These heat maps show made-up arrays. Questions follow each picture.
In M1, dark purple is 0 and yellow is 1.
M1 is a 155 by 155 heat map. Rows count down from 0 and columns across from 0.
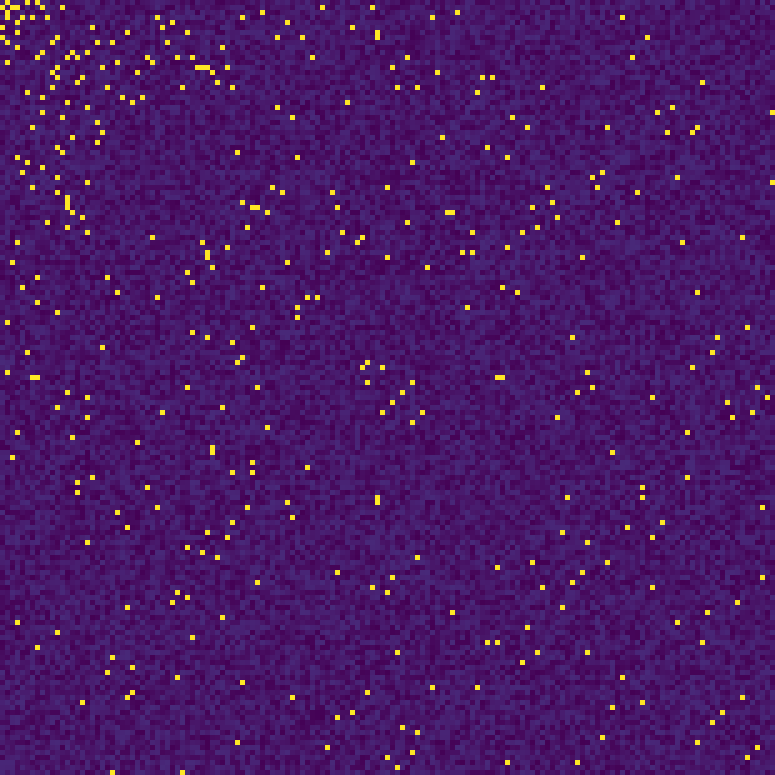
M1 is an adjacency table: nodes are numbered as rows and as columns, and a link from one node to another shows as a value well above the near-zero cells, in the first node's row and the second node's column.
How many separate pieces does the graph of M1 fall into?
1
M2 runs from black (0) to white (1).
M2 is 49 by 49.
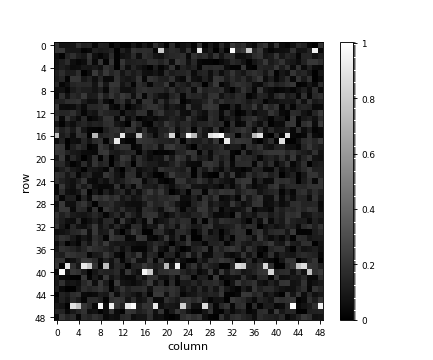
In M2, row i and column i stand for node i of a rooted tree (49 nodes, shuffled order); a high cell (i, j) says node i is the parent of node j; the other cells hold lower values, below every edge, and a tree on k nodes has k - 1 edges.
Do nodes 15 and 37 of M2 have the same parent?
yes
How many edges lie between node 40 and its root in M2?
0
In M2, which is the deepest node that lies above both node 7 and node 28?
16
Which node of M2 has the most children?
16
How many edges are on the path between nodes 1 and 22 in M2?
3
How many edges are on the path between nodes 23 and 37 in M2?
4
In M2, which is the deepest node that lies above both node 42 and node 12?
16
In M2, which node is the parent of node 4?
46
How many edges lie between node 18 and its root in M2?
2
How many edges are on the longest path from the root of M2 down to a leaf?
2
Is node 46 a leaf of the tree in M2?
no
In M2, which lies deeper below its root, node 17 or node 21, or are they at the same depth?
node 21
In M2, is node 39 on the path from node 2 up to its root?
yes
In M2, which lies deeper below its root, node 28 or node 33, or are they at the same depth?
the same depth
